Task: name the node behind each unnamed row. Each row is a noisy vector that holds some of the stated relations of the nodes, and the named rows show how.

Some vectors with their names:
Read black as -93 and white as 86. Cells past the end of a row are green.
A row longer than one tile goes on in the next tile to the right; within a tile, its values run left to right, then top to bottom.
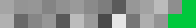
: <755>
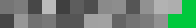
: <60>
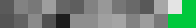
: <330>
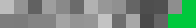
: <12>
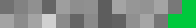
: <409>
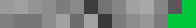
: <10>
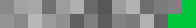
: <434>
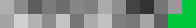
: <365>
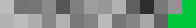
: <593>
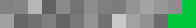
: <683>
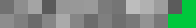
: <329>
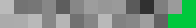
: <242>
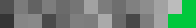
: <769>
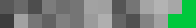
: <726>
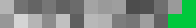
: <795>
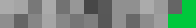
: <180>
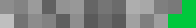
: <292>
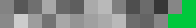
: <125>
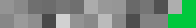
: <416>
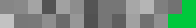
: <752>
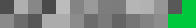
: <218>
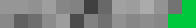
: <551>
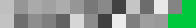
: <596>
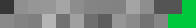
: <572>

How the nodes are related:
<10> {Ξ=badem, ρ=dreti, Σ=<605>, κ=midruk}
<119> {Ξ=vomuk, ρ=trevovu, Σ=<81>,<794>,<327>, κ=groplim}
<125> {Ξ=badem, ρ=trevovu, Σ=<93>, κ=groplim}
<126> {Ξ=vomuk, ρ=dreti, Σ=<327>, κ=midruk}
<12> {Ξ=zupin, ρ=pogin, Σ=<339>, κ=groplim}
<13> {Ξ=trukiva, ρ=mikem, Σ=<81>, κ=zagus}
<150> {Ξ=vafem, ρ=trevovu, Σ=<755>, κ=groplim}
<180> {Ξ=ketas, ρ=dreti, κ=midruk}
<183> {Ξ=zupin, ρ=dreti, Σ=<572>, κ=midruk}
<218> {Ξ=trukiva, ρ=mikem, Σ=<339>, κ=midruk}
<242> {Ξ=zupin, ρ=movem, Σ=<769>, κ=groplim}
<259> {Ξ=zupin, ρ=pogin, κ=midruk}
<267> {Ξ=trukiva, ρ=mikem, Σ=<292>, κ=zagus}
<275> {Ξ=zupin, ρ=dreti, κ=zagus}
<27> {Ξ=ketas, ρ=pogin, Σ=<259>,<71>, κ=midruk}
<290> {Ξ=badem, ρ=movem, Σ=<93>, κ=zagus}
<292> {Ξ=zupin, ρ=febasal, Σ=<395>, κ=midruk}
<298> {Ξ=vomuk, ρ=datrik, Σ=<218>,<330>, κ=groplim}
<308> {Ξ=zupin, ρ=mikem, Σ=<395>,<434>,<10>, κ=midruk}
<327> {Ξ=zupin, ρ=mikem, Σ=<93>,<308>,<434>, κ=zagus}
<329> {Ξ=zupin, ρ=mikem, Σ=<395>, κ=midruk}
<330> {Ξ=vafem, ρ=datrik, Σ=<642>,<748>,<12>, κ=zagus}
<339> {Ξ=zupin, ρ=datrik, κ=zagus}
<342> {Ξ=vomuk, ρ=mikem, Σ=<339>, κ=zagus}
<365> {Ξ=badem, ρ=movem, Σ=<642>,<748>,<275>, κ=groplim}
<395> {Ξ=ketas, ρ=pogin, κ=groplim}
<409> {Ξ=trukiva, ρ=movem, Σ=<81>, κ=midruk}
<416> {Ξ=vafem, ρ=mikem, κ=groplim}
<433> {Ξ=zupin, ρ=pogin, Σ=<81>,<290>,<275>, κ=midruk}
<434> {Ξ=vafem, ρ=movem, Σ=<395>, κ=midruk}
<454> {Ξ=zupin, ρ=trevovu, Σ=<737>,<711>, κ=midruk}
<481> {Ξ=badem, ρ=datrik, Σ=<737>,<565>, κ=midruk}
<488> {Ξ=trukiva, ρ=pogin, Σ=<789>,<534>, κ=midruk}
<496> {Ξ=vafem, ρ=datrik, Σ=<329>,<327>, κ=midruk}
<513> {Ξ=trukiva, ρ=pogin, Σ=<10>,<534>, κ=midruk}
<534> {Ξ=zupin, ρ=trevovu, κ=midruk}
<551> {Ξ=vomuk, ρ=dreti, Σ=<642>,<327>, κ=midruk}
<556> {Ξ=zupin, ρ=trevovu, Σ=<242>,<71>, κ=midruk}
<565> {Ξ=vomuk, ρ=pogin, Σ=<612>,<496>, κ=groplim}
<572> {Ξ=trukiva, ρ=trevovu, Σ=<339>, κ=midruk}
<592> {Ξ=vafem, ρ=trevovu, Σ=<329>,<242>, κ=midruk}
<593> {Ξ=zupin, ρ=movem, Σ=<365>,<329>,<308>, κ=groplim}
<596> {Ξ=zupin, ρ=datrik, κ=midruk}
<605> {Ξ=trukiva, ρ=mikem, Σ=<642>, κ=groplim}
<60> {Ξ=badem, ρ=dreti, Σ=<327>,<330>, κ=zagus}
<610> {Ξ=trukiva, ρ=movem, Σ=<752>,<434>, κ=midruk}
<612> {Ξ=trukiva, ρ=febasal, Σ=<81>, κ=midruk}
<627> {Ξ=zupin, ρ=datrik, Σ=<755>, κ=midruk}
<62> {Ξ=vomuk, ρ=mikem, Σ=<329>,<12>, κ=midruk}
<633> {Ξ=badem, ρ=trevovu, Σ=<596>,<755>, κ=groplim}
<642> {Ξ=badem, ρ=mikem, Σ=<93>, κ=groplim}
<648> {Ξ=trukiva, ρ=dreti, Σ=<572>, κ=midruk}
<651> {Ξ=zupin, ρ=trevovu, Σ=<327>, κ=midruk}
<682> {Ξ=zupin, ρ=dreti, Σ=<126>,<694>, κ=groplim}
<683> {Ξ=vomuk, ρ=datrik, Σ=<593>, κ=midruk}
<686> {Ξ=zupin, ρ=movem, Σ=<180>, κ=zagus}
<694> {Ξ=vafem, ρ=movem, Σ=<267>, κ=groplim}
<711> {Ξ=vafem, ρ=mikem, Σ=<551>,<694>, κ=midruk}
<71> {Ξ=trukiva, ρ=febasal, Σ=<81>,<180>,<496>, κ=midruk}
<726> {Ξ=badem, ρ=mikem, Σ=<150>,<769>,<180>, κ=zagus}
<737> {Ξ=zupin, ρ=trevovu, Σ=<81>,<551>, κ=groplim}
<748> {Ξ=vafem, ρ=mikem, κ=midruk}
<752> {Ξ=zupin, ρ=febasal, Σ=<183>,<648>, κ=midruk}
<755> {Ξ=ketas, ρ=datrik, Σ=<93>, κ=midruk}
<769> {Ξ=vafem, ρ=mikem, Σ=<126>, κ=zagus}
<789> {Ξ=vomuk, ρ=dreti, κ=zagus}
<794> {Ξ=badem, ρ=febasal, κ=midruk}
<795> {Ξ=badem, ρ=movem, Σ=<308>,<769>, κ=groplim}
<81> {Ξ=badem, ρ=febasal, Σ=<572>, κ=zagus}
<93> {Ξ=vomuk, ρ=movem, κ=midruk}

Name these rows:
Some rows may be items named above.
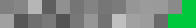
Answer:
<683>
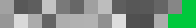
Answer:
<633>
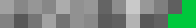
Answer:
<433>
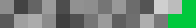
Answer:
<686>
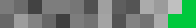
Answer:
<81>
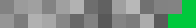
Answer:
<434>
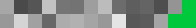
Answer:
<633>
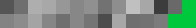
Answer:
<592>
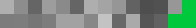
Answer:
<12>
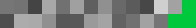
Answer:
<290>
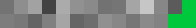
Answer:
<62>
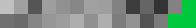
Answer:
<395>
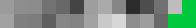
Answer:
<298>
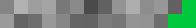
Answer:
<183>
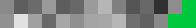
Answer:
<125>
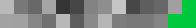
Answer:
<682>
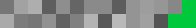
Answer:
<481>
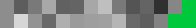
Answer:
<125>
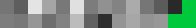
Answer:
<534>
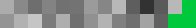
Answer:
<694>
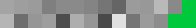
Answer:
<755>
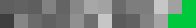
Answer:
<327>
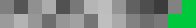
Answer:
<737>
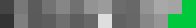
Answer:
<342>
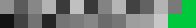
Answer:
<789>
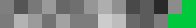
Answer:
<119>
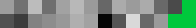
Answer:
<488>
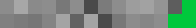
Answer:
<10>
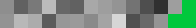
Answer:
<150>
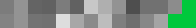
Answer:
<605>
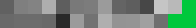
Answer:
<339>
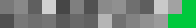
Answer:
<275>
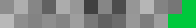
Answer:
<794>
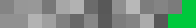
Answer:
<434>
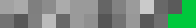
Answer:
<27>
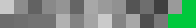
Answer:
<565>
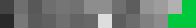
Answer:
<342>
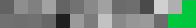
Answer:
<339>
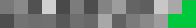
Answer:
<275>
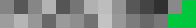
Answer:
<737>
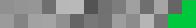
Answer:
<93>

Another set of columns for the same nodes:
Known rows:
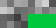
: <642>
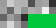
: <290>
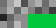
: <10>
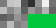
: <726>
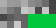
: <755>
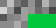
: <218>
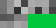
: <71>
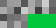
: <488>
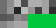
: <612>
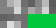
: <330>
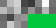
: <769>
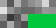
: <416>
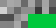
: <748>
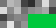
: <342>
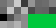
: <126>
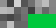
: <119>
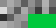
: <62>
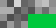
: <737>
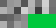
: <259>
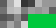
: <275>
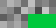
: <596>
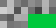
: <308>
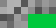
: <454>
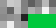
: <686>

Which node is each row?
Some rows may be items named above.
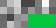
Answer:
<769>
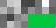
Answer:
<769>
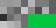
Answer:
<683>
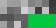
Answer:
<755>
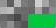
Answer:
<125>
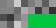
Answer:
<180>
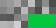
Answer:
<496>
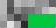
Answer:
<694>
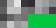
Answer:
<60>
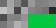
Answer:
<572>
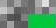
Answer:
<605>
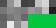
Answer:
<81>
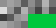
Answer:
<62>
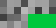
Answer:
<794>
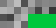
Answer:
<592>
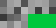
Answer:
<794>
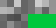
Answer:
<633>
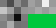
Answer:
<12>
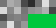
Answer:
<342>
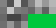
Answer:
<682>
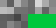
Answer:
<125>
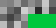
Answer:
<27>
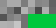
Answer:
<481>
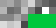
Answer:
<434>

